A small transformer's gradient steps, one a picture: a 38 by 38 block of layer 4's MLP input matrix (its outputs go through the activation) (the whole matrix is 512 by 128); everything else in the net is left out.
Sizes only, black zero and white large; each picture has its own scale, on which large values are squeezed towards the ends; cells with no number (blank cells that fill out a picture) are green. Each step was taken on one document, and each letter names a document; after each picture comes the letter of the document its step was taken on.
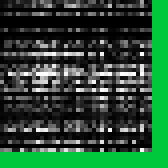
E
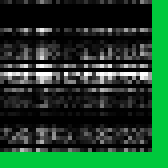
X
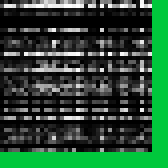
E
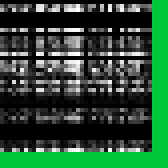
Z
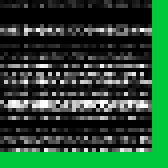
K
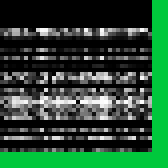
X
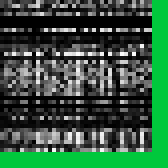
E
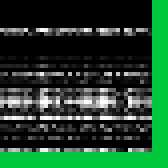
K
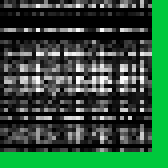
E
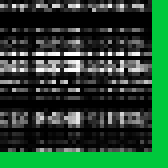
Z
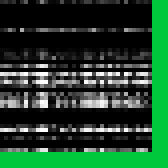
K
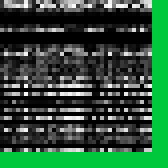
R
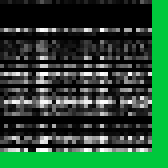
X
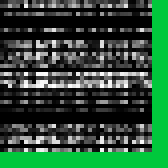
R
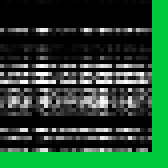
X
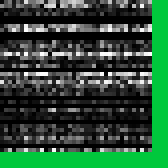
R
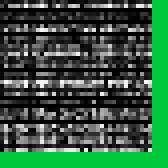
R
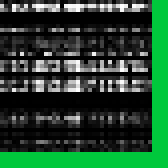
Z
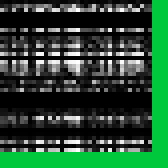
Z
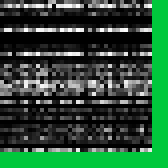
R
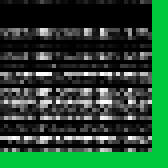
X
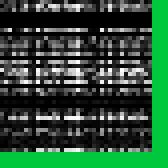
Z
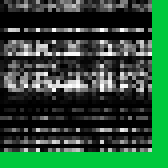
R
